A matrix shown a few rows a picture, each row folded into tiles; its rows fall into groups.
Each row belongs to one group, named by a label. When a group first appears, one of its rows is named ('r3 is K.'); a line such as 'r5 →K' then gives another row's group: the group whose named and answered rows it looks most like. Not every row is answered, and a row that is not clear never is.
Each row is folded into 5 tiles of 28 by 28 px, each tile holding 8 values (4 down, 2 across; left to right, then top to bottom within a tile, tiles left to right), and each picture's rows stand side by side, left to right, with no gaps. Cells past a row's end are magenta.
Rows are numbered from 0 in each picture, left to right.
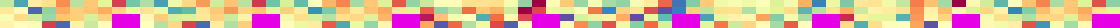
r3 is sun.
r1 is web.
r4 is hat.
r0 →web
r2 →web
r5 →hat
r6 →sun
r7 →web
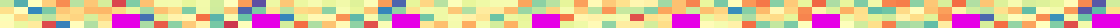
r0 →web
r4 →sun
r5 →web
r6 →web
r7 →hat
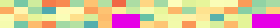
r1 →hat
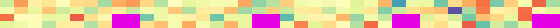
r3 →web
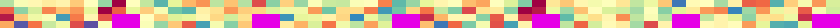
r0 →sun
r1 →web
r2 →hat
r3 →sun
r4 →hat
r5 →web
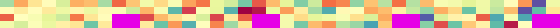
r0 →sun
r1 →sun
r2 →web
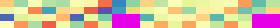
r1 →hat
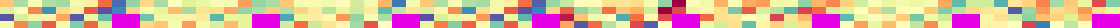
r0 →hat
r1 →hat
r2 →hat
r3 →hat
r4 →sun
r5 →sun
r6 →hat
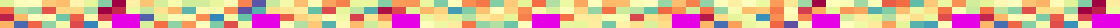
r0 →sun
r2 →sun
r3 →web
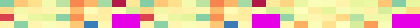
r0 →sun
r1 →sun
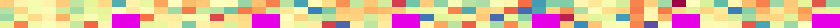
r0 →hat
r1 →sun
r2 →web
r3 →hat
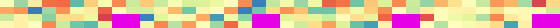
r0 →web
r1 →hat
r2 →web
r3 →sun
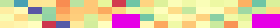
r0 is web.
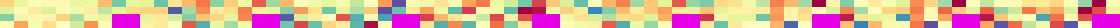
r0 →hat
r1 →web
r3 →sun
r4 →web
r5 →sun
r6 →sun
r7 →sun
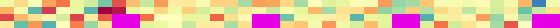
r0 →sun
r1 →sun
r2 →hat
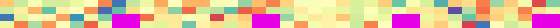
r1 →sun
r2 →hat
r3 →web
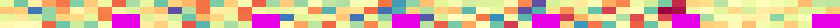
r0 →web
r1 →web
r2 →hat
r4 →sun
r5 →hat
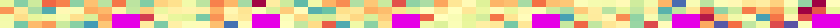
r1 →sun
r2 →web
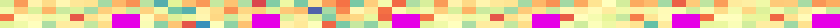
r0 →sun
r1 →web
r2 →web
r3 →sun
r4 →sun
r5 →sun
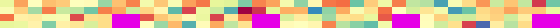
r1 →sun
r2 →web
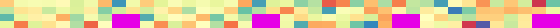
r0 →hat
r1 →hat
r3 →web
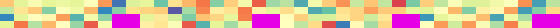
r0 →hat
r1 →web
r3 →hat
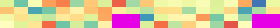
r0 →web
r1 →hat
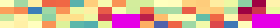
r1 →sun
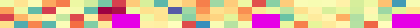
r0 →sun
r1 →web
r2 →hat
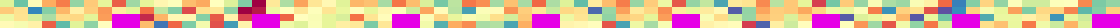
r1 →sun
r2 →sun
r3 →web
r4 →web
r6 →hat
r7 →hat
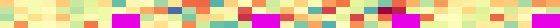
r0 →hat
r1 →web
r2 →sun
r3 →sun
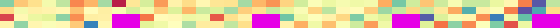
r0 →sun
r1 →sun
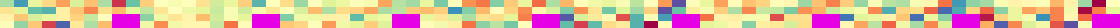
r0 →web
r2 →hat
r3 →web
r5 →sun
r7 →sun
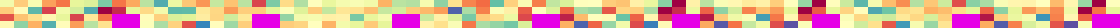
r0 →sun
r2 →hat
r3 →web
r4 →sun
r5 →sun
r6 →web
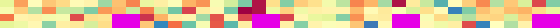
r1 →sun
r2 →sun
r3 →web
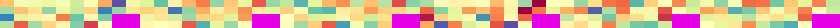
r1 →web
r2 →web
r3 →sun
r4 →web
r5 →web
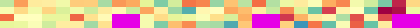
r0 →sun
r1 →web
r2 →sun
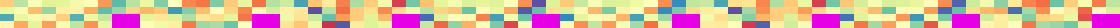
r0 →hat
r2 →web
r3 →hat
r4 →hat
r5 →web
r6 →hat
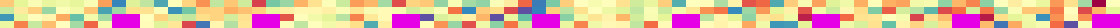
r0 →hat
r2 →sun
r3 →hat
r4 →hat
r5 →web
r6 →sun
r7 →sun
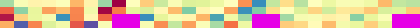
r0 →sun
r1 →hat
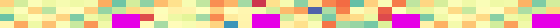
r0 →hat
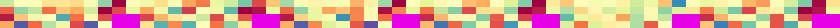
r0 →sun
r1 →sun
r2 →sun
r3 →sun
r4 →hat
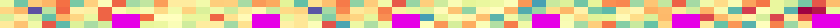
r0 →web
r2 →web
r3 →hat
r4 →web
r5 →sun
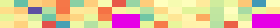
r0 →web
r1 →hat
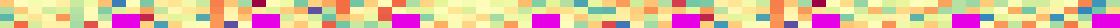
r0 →hat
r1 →sun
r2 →web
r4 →web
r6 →hat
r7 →hat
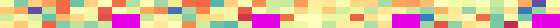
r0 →web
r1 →web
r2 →sun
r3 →hat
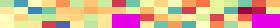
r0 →web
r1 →sun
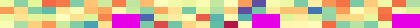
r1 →hat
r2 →web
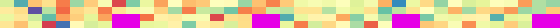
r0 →web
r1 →sun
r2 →hat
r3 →hat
